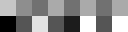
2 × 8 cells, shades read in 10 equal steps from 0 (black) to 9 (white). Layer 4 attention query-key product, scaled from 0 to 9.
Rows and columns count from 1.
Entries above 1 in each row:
8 6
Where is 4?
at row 1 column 3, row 1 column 5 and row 1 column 7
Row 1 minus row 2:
7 2 -4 3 3 -3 1 -3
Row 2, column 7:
3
